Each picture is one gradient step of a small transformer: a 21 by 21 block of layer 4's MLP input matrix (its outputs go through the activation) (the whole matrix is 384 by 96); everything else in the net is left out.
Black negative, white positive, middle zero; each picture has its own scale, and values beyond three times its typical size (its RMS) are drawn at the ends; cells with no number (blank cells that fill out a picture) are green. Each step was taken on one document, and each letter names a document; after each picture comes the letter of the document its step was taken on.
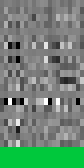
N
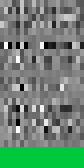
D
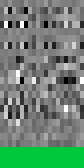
N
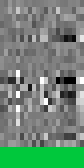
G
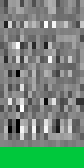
D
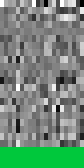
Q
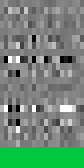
N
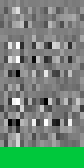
D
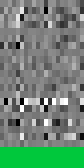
D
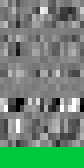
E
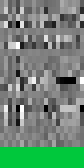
N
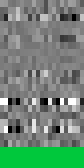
E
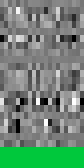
E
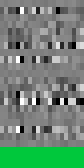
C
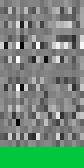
C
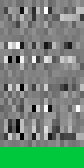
D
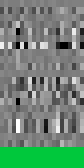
C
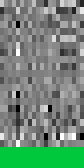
Q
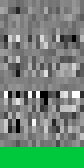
E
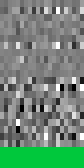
C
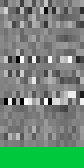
D
